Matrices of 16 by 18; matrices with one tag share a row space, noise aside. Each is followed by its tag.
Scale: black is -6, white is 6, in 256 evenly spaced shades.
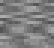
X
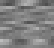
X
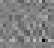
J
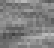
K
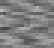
X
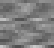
X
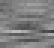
K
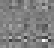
J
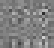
J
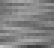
K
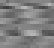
X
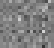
J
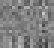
J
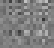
J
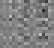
J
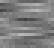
K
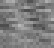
X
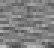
X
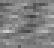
X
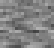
X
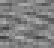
X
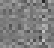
J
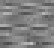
X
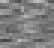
X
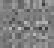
J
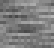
K
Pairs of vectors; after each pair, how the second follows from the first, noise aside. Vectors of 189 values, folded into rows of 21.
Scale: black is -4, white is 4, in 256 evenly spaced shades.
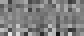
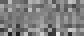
negated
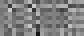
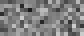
shuffled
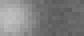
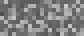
shuffled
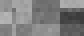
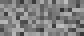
shuffled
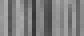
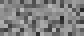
shuffled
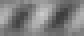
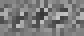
sign-scrambled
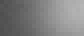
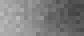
negated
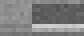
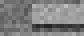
negated
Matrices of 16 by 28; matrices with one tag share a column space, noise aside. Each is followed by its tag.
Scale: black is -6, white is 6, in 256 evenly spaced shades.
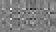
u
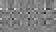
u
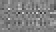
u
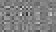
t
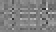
u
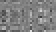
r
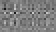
u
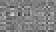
t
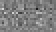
u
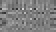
u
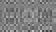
r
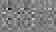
u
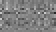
u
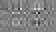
u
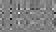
u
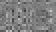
r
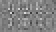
u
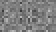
r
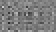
t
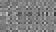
t
